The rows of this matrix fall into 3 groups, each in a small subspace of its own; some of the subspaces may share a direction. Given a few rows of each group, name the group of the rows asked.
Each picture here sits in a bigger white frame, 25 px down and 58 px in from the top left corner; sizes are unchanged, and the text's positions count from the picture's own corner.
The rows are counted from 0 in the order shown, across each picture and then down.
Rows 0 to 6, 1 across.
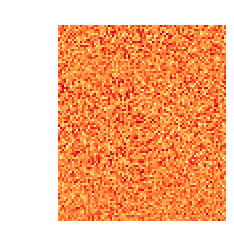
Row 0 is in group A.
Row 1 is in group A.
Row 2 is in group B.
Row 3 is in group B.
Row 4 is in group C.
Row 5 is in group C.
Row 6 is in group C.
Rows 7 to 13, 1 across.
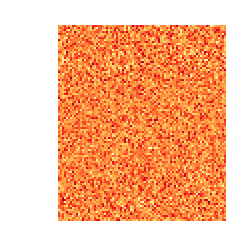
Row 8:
B
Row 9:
B
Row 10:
A
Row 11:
A
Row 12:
C
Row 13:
B
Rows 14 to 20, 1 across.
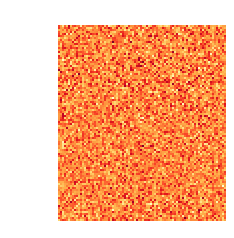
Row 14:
A
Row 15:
B
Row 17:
B
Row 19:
C
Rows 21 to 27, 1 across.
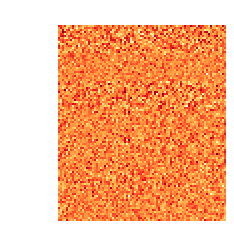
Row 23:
C
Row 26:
C
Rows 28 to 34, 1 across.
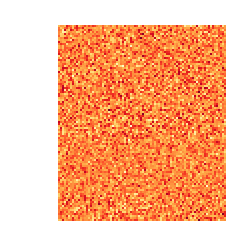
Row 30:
B
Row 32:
A
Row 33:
C
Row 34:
C
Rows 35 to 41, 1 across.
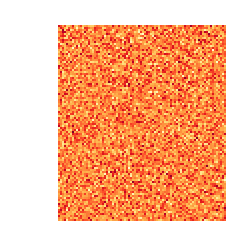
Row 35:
B
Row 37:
A
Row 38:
B
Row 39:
B
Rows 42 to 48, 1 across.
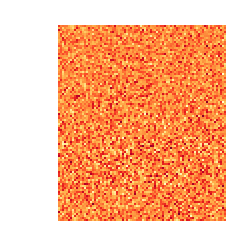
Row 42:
C
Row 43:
C
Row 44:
C
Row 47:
C
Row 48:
B
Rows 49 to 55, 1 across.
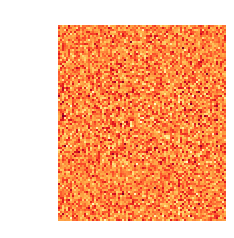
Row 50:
C
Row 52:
B
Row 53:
C
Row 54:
B
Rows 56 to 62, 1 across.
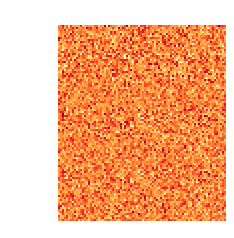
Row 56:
C
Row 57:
A
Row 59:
B
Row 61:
B
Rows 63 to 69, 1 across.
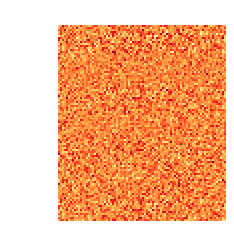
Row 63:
A
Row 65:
A
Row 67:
B
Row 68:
B
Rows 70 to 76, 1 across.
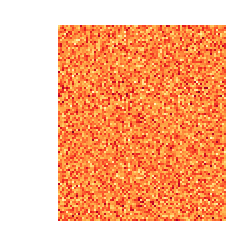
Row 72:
B
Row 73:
B
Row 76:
B
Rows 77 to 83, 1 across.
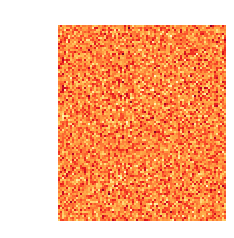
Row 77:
A
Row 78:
B
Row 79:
B
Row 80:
B
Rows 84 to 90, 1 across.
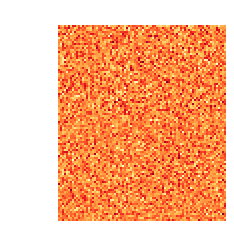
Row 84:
A
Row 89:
B
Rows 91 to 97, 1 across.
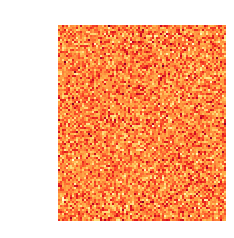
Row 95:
B
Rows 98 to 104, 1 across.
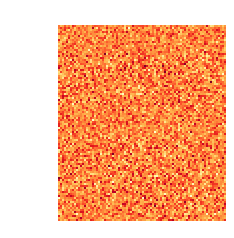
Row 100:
B
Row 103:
C
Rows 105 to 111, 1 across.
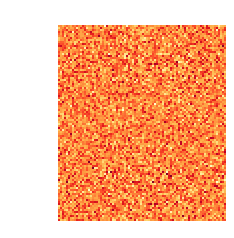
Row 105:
C
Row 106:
A
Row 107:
B
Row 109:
A
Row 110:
A
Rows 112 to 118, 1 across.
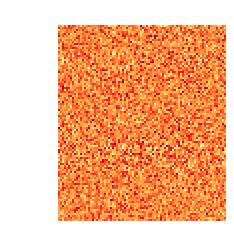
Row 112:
C
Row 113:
B
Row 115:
B
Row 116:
A
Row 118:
C
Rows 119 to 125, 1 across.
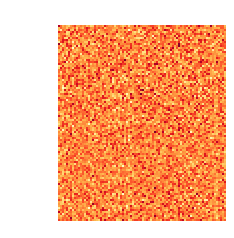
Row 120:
C
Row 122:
B
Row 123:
A
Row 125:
B
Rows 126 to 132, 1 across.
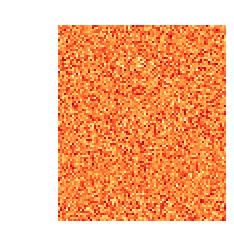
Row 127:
B
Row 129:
C
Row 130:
C
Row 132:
A
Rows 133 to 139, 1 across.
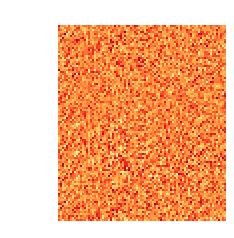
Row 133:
C
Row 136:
C
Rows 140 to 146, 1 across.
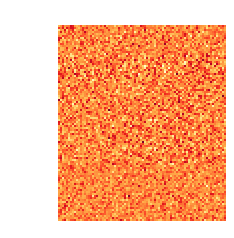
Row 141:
C
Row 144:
C
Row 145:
C
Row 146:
A
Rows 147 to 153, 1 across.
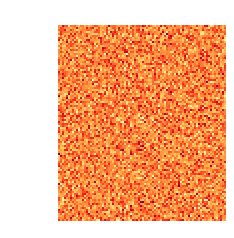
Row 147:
A
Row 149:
A
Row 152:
B
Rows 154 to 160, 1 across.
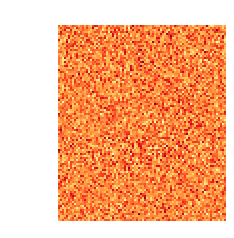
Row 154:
A
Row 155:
B
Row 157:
C
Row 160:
C
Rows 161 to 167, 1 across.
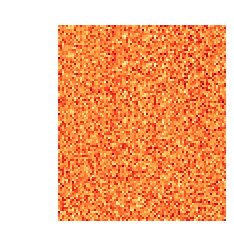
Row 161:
C
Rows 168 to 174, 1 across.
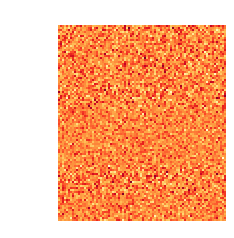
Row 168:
A
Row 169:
C
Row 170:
A
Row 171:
C
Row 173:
A
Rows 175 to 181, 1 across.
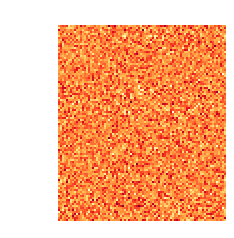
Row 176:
C
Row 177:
B
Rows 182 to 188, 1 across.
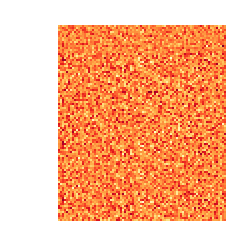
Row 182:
C
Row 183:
B
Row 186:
B
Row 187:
B
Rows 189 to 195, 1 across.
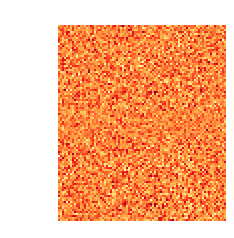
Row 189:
B
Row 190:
B
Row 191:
C
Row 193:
B
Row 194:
A
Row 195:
C
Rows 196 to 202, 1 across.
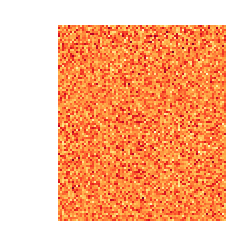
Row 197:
C
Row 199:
B
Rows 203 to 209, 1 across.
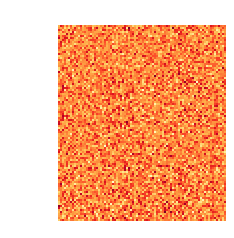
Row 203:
A
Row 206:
B
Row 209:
C
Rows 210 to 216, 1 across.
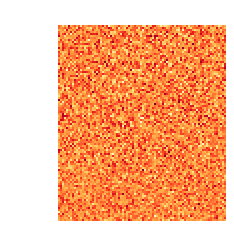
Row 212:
B
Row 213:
B
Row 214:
C
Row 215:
C
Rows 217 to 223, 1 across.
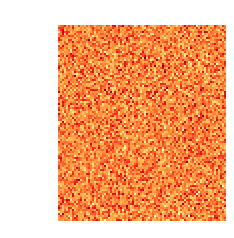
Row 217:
B
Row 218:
C
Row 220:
C
